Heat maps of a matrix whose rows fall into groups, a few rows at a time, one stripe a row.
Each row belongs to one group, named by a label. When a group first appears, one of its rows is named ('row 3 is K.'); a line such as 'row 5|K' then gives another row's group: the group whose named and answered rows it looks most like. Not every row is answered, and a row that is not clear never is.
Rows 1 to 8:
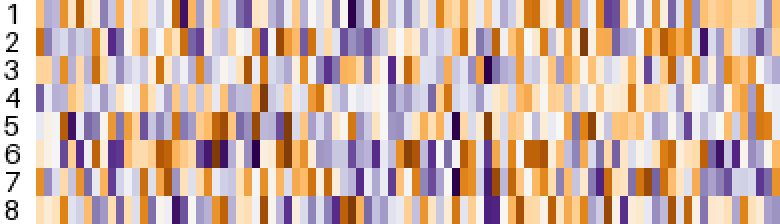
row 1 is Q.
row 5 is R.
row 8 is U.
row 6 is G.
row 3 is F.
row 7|G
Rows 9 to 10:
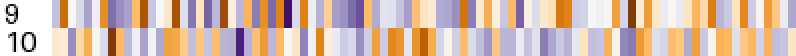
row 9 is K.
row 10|F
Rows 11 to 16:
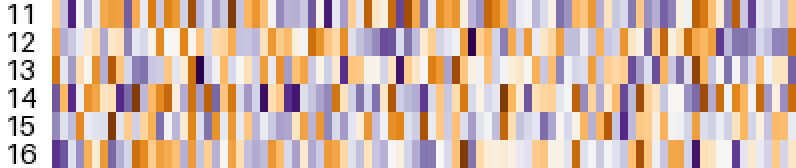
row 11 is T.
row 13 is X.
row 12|G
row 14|Q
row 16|Q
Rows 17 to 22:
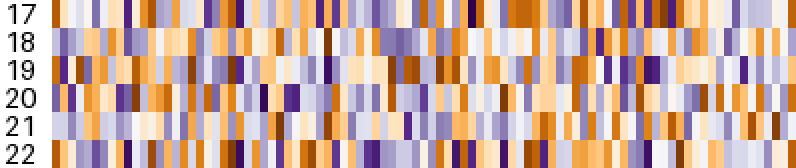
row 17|G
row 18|X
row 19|T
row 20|Q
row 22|G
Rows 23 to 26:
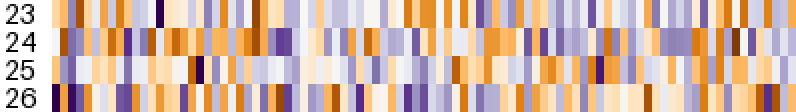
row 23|F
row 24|X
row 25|Q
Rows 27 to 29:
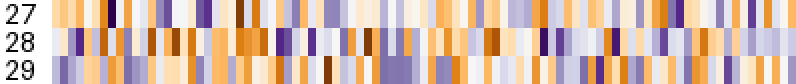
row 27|U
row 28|X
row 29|X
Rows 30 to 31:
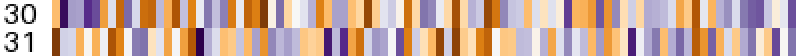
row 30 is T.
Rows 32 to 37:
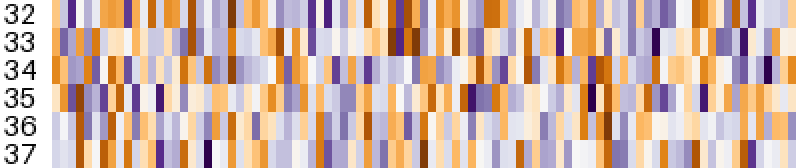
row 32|T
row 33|T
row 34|G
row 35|F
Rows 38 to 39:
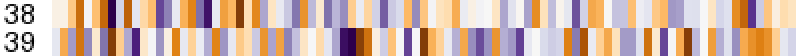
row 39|F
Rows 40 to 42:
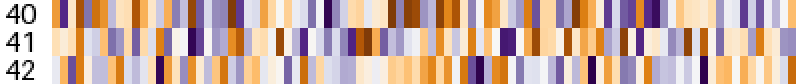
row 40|T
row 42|F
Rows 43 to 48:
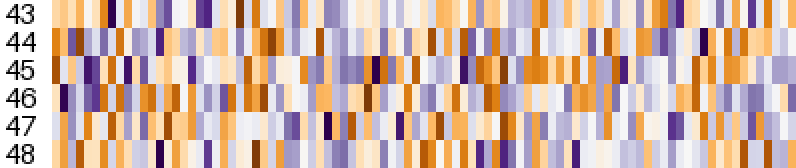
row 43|U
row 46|T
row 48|F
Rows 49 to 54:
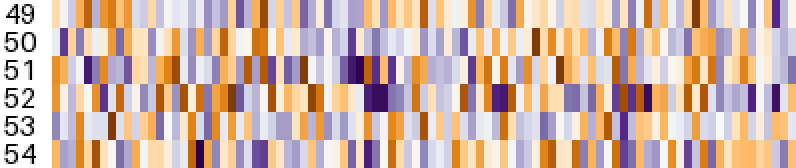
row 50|K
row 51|K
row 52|G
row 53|R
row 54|Q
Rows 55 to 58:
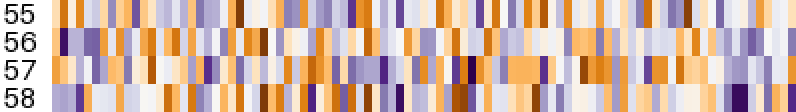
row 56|T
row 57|G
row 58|X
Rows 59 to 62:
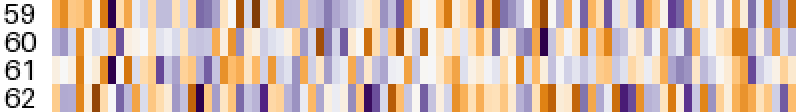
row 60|R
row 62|Q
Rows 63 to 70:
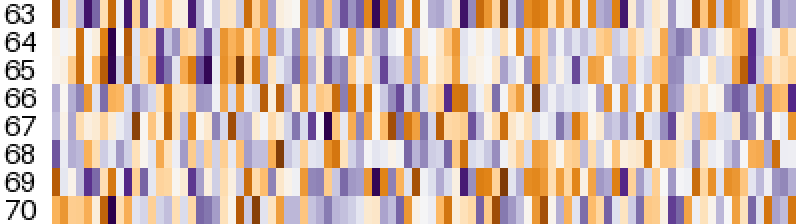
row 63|K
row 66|X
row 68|Q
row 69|K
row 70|U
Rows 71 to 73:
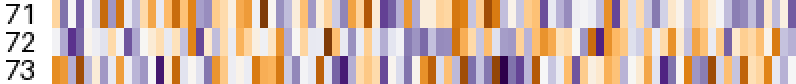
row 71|X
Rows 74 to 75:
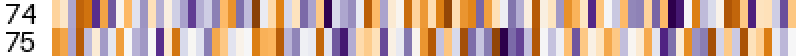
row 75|F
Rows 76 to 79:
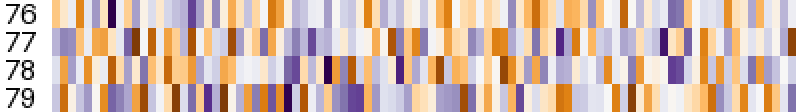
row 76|U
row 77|T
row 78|X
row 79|K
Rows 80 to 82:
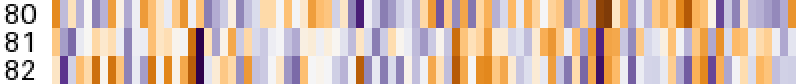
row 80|G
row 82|X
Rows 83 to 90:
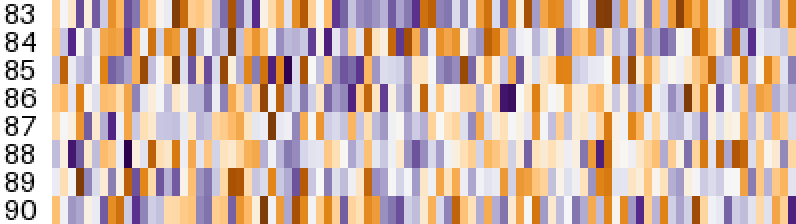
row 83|G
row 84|T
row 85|K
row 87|R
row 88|Q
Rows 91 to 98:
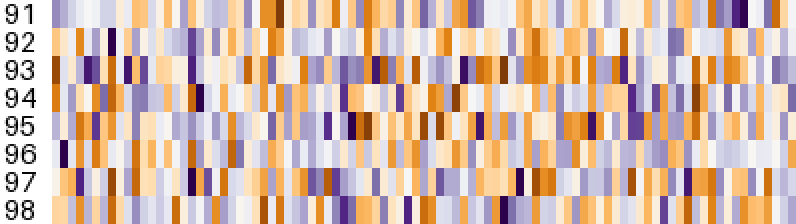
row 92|U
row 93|K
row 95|U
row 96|T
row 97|K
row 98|F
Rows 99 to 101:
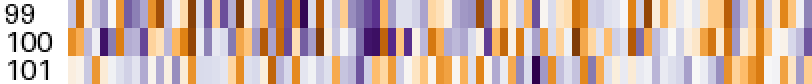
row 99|K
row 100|K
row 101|F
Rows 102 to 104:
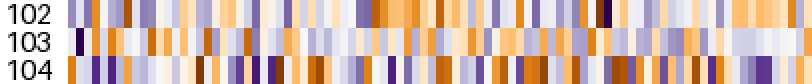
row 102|F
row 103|T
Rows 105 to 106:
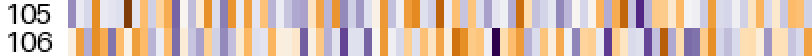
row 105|R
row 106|U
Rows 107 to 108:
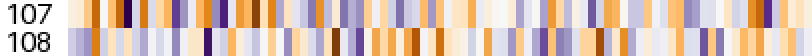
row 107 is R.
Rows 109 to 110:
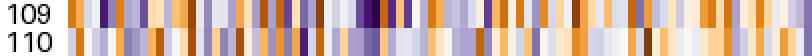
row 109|K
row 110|K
